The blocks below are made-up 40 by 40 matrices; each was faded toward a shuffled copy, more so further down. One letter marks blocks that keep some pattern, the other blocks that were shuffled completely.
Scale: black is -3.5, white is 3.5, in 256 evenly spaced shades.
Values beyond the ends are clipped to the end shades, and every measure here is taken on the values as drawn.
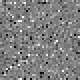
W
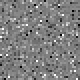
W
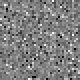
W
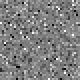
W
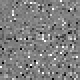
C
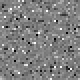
W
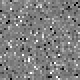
W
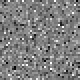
W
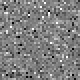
W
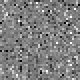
C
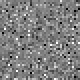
C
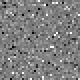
W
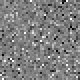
W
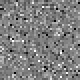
W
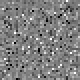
C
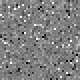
W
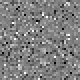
C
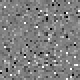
C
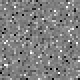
W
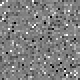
W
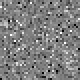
W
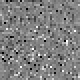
C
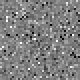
W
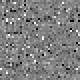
C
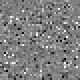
C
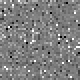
C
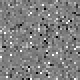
C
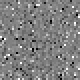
C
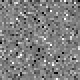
C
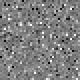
W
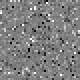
W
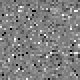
C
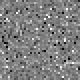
W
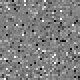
W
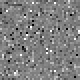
W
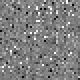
C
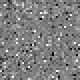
W
